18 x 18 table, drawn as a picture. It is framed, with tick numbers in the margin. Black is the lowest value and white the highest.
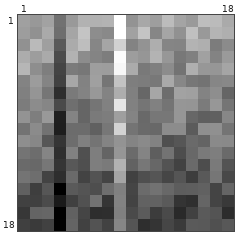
Columns 4 and 9 stand out from the rest. Values rise toward the top. The top middle is the ninth with the highest average.
